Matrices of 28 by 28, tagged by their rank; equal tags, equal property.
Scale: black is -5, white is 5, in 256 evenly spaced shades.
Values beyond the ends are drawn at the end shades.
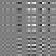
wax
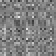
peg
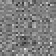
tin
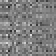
peg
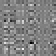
peg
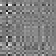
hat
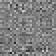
tin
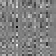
peg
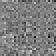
tin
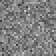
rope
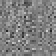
tin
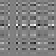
wax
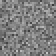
rope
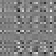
hat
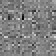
tin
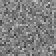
rope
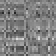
peg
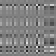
wax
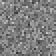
rope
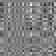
hat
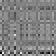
hat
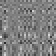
peg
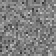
rope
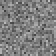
rope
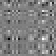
hat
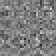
tin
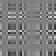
wax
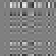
wax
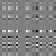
wax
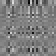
hat
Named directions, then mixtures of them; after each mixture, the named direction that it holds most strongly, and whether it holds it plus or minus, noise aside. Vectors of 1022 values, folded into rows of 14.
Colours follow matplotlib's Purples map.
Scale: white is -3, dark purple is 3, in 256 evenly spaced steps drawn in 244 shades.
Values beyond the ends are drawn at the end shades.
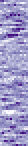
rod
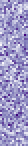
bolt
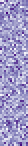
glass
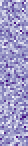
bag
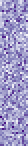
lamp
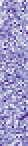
bag, plus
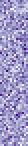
glass, minus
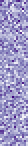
bag, minus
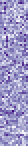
lamp, minus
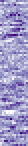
rod, plus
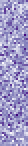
bolt, plus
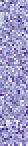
glass, minus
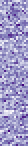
bag, plus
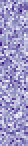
bolt, minus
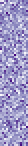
glass, plus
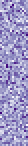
bag, plus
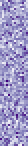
bag, plus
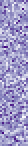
bag, minus
